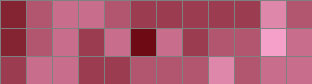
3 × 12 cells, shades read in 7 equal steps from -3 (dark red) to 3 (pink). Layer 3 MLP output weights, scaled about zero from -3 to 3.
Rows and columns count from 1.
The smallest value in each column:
-2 0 1 -1 -1 -3 -1 -1 -1 -1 1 0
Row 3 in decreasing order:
2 1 1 1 1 0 0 0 0 -1 -1 -1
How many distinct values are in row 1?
5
